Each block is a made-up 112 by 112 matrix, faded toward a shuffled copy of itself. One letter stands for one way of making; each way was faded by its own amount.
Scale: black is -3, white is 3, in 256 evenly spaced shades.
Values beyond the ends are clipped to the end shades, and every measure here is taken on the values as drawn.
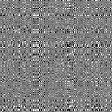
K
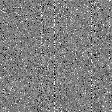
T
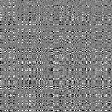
K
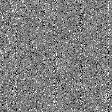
T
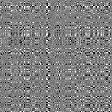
K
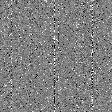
T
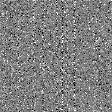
T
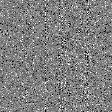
T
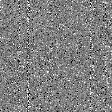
T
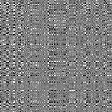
K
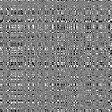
K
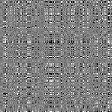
K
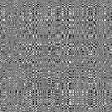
K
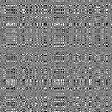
K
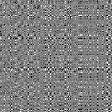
K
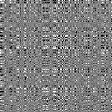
K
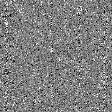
T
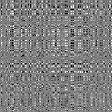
K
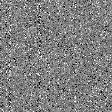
T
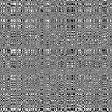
K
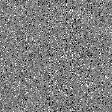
T
